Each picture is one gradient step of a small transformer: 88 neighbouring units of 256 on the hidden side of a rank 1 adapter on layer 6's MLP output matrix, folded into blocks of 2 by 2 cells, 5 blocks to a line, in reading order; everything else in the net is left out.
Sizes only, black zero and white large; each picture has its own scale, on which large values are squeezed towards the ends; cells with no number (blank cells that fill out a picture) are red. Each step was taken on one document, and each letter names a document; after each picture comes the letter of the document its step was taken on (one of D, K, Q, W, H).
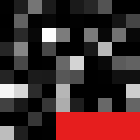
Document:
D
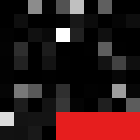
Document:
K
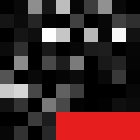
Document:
D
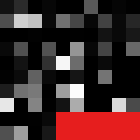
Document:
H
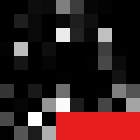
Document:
K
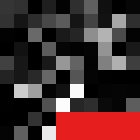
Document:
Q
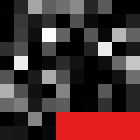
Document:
D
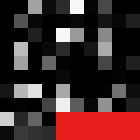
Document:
K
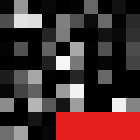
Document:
H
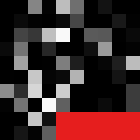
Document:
D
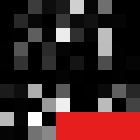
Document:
K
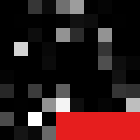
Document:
K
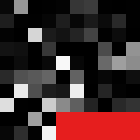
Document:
Q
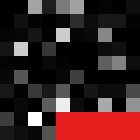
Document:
K
